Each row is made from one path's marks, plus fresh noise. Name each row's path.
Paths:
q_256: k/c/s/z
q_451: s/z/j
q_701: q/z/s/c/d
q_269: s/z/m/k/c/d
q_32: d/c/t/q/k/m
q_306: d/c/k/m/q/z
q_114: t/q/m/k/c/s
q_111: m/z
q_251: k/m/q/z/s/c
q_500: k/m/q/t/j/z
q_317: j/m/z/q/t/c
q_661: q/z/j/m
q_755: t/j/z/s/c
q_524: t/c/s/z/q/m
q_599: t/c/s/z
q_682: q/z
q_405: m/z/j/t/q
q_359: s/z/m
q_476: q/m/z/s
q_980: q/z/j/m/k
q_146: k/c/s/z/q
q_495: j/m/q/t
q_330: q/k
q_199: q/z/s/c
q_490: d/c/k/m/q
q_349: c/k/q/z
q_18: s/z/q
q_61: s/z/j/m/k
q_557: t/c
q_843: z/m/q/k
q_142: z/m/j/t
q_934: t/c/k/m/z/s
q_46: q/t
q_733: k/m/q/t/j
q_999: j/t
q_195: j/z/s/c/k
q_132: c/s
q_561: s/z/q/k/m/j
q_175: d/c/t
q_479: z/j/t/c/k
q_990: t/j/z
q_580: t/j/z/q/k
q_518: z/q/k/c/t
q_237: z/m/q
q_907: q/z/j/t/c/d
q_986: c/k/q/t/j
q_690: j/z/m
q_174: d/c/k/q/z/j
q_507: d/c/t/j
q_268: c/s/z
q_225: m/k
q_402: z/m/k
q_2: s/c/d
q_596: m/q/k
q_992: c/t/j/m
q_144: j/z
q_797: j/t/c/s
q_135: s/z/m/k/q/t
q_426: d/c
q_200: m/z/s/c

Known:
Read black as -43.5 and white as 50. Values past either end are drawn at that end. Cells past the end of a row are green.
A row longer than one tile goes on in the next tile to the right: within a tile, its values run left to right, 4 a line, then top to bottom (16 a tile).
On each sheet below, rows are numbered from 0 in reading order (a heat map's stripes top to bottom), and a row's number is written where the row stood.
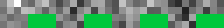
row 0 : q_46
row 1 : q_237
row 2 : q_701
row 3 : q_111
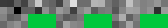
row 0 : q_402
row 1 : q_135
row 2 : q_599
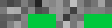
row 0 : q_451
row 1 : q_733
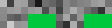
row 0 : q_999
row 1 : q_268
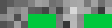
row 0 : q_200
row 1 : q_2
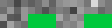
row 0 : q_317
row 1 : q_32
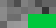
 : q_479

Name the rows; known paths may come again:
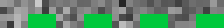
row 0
q_426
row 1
q_317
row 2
q_142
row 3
q_61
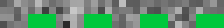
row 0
q_934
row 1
q_2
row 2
q_174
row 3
q_405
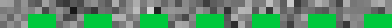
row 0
q_986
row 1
q_402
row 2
q_557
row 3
q_990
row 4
q_132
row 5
q_349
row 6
q_146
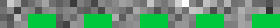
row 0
q_330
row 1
q_195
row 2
q_32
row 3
q_46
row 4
q_507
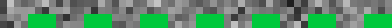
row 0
q_199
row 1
q_561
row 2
q_251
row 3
q_580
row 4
q_733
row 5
q_111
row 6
q_907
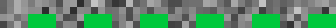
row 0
q_599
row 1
q_237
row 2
q_359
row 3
q_200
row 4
q_306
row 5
q_268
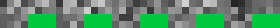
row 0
q_476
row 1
q_18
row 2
q_661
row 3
q_135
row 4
q_690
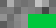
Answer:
q_518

